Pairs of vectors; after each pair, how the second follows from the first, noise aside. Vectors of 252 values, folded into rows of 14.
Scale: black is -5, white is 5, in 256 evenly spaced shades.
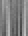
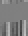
partly zeroed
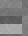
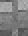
wrapped around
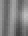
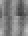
wrapped around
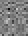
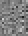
wrapped around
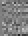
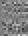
negated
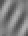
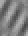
negated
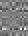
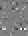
partly zeroed
